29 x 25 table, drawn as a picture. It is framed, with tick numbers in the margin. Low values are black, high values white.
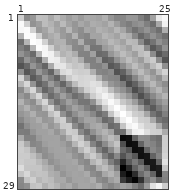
Values change most from cell to cell in the bottom right. The ninth with the lowest average is the bottom right. The bottom left is the smoothest part. The grain runs diagonally down to the right. An odd patch, lower than its surroundings, sits in the bottom right.
